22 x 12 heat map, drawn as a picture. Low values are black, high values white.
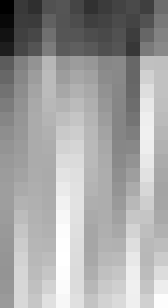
The top left is the ninth with the lowest average. The grain runs up and down. The field climbs toward the bottom. The bottom part is higher, past a seam about 20% of the way down. The middle left is the calmest part.
